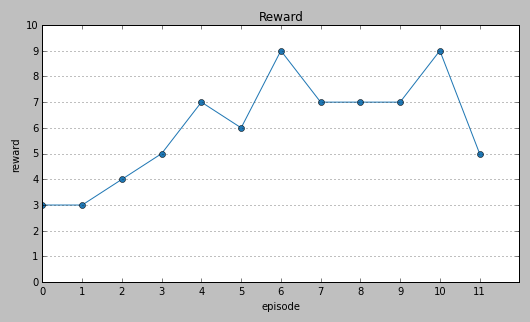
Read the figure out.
Title: Reward
x-axis: episode, ticks 0 1 2 3 4 5 6 7 8 9 10 11
y-axis: reward, ticks 0 1 2 3 4 5 6 7 8 9 10
Values:
3 3 4 5 7 6 9 7 7 7 9 5
